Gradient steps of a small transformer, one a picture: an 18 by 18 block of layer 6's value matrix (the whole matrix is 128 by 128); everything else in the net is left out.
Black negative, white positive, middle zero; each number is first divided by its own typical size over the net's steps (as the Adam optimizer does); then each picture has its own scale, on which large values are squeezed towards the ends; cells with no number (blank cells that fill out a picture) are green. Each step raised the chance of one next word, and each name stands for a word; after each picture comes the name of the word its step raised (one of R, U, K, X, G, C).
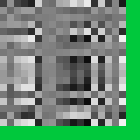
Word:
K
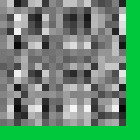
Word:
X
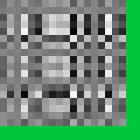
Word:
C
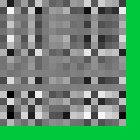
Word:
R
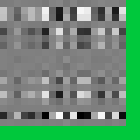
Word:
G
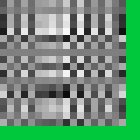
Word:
C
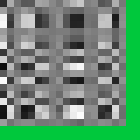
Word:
R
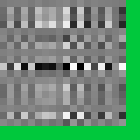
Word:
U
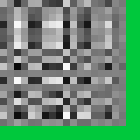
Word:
R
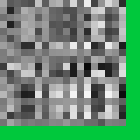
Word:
X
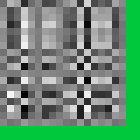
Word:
R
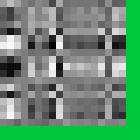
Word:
X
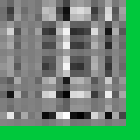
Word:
G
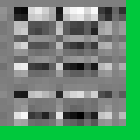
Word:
G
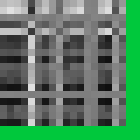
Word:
K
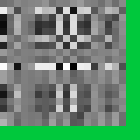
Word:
U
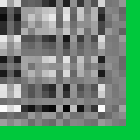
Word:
X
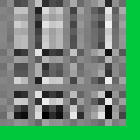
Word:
R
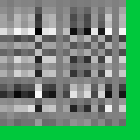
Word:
C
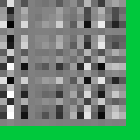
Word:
R
